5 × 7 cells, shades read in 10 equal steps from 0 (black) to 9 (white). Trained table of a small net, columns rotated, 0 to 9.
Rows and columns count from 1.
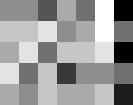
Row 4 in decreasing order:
8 7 5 5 4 4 2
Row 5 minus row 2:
-1 -2 -1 1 0 -2 -3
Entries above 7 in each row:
1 2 2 1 0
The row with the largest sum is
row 2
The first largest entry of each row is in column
6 6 2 1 3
